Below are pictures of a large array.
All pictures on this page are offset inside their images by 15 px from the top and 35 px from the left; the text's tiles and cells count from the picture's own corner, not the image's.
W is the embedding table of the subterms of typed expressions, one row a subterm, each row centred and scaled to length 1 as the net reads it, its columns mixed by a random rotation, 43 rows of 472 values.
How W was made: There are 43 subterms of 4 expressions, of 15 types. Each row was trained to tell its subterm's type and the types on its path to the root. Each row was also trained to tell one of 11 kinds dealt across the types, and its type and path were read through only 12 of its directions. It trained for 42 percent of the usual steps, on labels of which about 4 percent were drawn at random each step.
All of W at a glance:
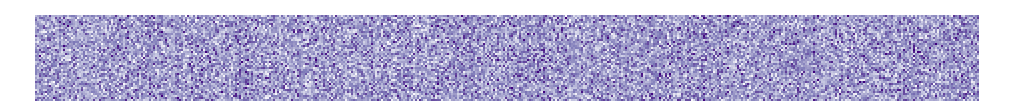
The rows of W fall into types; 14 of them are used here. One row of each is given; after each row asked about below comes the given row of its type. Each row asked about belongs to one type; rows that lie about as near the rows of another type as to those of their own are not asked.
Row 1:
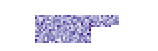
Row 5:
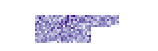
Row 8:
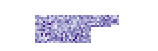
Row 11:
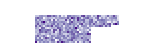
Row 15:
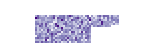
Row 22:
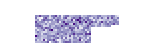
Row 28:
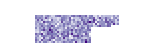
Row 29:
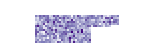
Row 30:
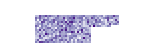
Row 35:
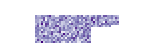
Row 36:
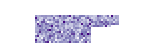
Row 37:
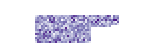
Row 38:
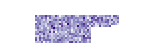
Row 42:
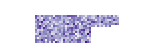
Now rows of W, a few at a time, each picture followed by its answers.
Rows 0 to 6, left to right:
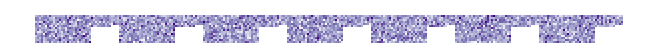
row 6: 35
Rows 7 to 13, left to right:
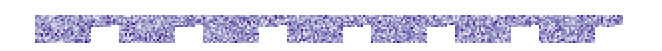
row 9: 22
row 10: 8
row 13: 38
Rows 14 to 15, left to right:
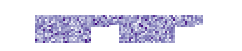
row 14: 28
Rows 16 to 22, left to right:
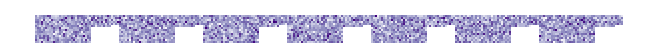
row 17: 22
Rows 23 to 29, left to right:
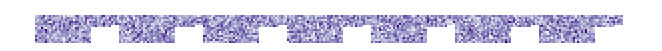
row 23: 29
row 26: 38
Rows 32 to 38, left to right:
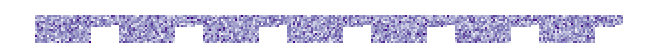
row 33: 42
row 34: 5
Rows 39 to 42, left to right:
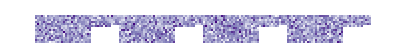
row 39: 8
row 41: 29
